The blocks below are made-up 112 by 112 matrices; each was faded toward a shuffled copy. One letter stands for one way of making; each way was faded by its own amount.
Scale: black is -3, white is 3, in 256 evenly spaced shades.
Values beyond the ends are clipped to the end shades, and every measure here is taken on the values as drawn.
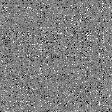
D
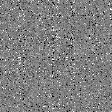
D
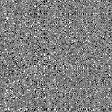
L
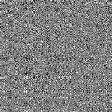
L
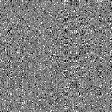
L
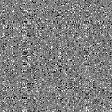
L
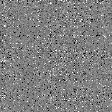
D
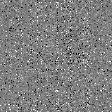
D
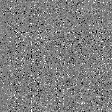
D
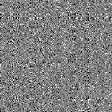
L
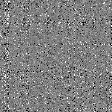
D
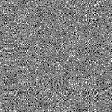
L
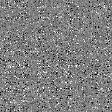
D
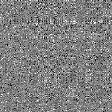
L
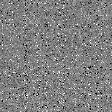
D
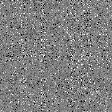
D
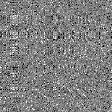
L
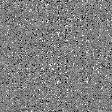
D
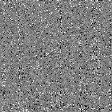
D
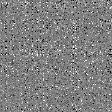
D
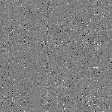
D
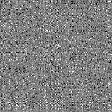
L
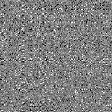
L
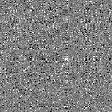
L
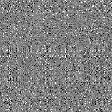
L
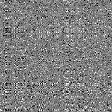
L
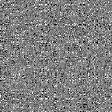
L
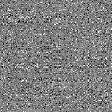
L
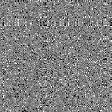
L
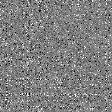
D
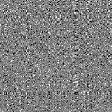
L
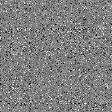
D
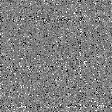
D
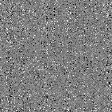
D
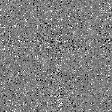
D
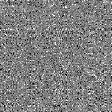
L
